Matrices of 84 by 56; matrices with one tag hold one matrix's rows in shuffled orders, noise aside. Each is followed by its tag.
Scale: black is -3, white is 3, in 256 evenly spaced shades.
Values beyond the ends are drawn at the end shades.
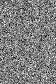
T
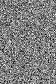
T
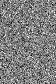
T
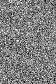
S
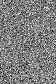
T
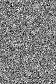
S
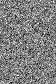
S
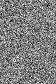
S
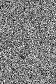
T
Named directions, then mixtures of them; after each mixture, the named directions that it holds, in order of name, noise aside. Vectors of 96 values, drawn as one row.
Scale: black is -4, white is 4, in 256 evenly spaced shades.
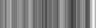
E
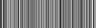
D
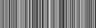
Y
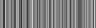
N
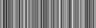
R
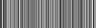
D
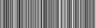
R, Y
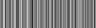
N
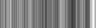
E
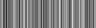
R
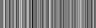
N, Y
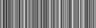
R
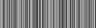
N, Y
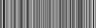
D, N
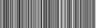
R, Y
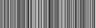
Y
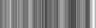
E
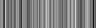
E, N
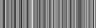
N
